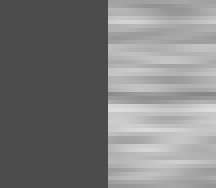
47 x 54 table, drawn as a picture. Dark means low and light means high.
It is made of 1 by 2 panels. Panel 1,1: low, flat. Panel 1,2: high, streaked across.
